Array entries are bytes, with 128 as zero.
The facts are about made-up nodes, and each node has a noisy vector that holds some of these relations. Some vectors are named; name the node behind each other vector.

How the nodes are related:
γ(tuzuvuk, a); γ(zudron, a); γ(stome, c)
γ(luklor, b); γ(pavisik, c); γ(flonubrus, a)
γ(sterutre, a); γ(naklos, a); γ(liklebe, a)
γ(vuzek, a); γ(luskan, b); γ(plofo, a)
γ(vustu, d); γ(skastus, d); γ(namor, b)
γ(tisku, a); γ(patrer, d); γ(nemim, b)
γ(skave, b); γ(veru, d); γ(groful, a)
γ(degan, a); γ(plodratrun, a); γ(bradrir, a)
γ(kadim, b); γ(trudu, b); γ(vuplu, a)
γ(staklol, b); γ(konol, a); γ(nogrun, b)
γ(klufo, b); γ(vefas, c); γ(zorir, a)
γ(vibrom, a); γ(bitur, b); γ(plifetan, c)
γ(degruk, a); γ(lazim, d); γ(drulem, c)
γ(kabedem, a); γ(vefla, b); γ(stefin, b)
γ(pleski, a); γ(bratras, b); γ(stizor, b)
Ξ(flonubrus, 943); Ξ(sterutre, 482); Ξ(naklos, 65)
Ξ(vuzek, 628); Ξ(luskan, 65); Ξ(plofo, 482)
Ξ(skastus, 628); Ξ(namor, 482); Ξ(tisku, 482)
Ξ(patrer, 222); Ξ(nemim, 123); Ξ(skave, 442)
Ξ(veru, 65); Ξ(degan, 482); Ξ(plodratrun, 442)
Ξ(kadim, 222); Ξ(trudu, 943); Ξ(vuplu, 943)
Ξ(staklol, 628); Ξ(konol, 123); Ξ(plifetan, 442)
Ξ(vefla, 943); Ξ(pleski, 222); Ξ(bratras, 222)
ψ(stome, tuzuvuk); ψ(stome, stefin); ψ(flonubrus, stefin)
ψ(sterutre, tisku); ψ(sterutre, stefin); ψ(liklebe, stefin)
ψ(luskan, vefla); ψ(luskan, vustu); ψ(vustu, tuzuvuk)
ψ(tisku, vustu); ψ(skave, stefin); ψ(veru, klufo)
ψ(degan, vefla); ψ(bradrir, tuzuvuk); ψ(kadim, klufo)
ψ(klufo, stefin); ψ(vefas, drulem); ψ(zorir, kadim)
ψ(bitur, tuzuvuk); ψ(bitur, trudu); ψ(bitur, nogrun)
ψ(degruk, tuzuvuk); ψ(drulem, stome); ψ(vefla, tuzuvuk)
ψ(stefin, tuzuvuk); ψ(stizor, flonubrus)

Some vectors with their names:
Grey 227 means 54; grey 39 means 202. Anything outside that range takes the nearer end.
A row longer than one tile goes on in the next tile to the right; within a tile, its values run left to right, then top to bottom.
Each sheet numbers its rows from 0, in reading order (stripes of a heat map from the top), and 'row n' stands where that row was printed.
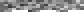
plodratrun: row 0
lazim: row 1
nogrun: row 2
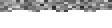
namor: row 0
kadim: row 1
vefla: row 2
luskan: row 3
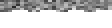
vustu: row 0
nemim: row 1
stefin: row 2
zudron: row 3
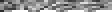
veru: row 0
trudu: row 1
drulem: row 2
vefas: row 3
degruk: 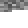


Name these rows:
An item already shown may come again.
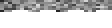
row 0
veru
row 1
luklor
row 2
lazim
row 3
skave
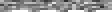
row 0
plifetan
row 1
stome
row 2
klufo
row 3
vefas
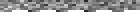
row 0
nogrun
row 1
lazim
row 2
lazim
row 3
skastus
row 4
vuzek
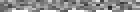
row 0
plodratrun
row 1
stizor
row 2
stefin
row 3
kadim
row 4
zorir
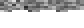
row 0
kadim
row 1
naklos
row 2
naklos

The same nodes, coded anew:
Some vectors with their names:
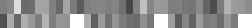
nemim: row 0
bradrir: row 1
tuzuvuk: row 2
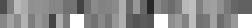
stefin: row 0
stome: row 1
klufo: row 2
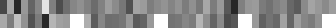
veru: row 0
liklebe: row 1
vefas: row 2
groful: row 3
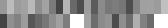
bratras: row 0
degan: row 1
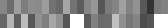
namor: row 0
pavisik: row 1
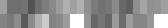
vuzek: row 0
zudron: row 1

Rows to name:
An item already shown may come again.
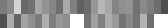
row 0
nemim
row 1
bitur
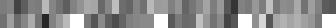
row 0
lazim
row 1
pleski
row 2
pavisik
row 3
trudu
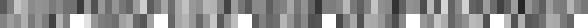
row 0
stefin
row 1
flonubrus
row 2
skave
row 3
pavisik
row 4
plifetan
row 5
luskan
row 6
naklos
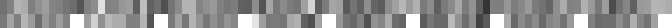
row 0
stizor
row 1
vefla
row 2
stizor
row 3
flonubrus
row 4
plofo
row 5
pavisik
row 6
zorir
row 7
konol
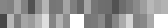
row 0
staklol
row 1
vuzek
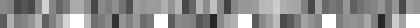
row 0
skastus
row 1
sterutre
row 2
patrer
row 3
kadim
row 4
vustu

